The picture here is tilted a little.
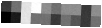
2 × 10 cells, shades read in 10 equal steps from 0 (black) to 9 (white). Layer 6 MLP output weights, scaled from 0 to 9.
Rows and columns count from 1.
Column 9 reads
2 2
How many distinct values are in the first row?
5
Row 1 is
2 4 8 9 5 4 5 5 2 5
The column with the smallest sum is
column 1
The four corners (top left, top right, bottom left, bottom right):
2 5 0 4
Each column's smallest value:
0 1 8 4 4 2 4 3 2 4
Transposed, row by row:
2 0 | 4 1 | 8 8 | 9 4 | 5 4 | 4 2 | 5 4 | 5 3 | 2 2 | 5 4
